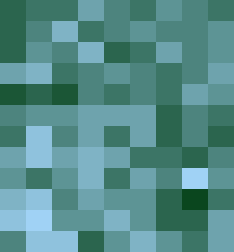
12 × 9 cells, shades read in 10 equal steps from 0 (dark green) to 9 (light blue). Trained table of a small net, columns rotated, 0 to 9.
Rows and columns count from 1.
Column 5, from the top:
4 4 2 5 3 6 3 6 3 5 7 5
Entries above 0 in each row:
9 9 9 9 9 9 9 9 9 8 9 9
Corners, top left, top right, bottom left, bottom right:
2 3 4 6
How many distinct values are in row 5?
6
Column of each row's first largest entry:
4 3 4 2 8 4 2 2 8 2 2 2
